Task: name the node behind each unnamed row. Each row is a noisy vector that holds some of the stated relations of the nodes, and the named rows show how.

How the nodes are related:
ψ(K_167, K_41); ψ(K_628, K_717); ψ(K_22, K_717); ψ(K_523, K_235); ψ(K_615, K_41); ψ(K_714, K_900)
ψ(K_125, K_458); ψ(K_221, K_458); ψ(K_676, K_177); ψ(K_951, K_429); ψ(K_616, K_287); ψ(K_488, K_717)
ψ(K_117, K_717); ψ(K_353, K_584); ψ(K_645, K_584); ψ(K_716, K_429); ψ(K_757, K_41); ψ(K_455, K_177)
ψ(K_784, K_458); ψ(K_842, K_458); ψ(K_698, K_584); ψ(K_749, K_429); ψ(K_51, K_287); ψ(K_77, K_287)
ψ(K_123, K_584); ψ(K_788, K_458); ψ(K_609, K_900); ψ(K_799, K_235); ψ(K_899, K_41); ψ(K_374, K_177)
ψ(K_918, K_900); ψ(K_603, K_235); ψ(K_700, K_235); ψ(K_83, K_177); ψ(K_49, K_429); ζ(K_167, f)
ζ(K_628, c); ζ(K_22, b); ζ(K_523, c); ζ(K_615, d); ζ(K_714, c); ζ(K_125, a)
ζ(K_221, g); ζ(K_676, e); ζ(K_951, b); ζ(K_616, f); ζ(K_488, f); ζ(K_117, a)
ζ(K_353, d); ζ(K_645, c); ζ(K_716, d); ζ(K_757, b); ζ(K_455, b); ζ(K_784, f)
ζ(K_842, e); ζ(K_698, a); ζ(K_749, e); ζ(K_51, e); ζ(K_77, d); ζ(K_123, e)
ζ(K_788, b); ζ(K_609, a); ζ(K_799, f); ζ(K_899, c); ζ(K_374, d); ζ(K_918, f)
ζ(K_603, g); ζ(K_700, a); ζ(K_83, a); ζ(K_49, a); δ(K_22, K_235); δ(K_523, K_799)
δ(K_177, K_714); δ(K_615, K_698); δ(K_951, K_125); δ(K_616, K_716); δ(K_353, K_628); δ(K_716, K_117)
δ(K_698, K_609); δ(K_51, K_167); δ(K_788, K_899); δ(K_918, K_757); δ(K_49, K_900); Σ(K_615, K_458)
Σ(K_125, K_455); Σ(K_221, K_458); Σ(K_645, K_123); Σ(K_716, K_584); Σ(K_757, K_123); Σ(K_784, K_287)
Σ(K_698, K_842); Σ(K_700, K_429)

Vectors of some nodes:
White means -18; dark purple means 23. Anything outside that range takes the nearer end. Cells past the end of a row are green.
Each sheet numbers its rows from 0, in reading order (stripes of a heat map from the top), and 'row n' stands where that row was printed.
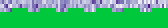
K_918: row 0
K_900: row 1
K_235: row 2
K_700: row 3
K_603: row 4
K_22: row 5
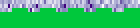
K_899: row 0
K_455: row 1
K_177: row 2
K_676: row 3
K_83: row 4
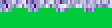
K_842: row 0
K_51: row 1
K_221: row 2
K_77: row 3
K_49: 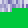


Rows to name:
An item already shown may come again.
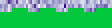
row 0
K_700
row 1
K_167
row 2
K_714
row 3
K_716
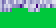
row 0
K_353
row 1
K_628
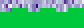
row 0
K_799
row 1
K_41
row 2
K_700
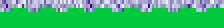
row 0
K_749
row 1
K_716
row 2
K_788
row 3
K_676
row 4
K_488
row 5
K_523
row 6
K_353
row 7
K_584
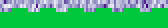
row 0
K_221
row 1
K_645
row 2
K_698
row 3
K_353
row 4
K_615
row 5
K_123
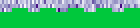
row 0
K_788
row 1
K_757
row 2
K_374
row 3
K_125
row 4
K_714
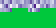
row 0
K_167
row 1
K_784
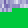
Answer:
K_458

